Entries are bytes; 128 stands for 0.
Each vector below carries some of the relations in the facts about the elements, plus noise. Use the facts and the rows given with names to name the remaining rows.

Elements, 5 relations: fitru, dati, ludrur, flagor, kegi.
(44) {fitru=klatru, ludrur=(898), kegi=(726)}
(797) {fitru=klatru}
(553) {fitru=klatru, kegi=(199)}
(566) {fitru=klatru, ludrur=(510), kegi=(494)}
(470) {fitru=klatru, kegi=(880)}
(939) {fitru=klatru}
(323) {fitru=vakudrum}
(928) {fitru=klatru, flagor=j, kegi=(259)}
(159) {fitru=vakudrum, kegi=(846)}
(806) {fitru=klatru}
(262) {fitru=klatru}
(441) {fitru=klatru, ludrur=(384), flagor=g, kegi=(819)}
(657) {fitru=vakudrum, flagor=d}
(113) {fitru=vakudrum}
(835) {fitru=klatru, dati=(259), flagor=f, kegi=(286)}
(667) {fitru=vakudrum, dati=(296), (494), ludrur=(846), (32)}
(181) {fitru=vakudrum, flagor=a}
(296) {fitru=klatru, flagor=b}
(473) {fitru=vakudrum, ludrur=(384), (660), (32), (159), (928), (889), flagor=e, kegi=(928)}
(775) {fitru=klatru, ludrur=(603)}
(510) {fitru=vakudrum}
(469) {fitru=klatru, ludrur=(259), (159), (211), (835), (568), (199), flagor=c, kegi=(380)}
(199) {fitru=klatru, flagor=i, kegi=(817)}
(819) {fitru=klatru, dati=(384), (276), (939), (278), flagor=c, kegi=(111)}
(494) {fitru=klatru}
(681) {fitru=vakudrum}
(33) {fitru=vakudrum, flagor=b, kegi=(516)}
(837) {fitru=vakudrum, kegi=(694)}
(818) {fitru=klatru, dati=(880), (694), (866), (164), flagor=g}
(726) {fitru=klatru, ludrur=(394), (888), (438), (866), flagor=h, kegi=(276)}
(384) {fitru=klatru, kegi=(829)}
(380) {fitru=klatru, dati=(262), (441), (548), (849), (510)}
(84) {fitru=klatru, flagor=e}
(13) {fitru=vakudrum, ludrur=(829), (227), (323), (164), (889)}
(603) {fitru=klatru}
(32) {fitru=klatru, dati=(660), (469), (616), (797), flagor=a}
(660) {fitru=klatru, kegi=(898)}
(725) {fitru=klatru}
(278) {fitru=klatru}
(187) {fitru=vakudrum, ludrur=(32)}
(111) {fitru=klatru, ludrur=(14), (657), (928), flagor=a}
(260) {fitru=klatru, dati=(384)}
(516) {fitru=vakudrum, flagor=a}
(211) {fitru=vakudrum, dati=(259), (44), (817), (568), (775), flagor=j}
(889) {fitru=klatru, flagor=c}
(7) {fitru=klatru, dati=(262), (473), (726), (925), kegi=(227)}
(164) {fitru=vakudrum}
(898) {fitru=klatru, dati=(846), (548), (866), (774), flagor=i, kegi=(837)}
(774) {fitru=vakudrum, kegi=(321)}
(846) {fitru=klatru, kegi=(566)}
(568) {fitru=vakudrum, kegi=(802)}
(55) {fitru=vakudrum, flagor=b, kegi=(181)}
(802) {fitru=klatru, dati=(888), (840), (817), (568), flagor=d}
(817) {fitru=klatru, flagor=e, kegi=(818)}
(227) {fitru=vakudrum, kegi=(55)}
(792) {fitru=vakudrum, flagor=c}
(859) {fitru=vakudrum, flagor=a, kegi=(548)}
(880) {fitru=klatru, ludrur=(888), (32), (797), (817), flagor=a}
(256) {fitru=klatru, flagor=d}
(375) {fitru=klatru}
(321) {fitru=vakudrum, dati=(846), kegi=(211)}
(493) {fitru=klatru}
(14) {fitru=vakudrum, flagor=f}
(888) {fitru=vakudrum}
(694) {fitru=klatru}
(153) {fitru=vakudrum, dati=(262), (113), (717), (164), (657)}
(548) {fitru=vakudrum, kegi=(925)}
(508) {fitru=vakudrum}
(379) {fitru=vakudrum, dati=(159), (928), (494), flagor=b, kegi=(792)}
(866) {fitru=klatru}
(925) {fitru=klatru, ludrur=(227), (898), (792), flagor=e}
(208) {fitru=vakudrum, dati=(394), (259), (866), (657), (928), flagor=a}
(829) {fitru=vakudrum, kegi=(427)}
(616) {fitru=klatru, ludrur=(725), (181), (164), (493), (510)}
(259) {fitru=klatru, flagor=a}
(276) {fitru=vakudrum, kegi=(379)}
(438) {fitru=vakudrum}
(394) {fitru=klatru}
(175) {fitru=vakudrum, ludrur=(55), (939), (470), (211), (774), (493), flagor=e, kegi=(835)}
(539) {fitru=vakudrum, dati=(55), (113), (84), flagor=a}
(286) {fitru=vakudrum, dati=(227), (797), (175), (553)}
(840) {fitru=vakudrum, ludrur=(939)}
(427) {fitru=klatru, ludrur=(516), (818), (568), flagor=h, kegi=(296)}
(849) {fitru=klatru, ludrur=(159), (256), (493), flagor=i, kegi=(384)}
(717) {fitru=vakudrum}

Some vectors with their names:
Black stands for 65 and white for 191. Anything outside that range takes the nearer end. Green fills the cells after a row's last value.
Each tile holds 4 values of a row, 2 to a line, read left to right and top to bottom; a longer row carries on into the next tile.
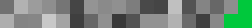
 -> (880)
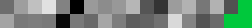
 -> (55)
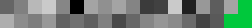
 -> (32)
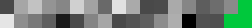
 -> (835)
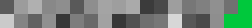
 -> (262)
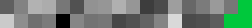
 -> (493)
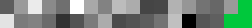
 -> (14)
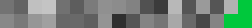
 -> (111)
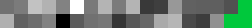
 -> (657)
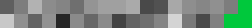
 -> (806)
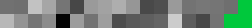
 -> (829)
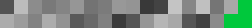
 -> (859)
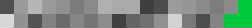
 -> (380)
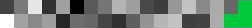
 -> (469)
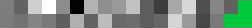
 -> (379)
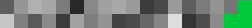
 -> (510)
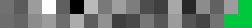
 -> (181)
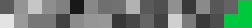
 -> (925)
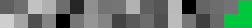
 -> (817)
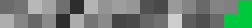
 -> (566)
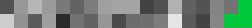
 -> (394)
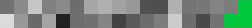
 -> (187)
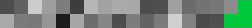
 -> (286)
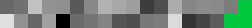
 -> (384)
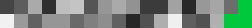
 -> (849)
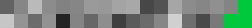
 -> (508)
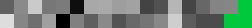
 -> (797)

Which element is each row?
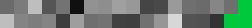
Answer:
(616)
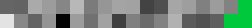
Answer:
(603)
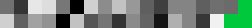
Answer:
(792)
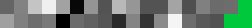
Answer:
(211)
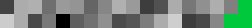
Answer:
(568)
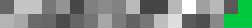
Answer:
(33)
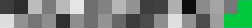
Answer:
(199)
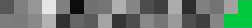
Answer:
(259)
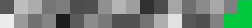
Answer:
(774)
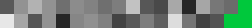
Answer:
(84)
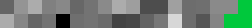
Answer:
(840)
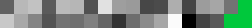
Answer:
(441)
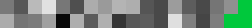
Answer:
(494)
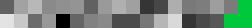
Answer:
(159)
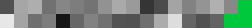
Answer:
(470)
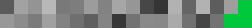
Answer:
(539)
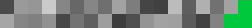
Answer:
(516)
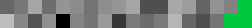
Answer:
(775)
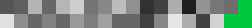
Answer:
(898)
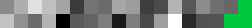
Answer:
(928)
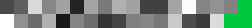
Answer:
(819)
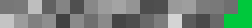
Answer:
(13)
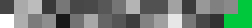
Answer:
(175)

